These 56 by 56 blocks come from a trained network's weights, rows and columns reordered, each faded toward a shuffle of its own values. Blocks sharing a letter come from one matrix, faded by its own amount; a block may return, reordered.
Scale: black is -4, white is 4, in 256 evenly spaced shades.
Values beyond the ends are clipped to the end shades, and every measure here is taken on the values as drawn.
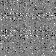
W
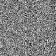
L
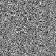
L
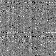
W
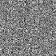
L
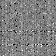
W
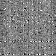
W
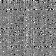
W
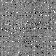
W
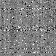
W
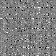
W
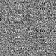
L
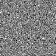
L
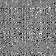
W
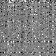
W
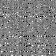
W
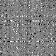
W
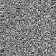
L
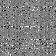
W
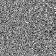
L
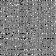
W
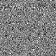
L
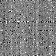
W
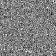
L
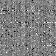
W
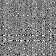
W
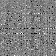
W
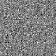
L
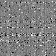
W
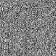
L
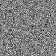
L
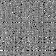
W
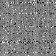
W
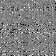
W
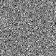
L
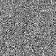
L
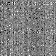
W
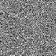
L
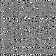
W
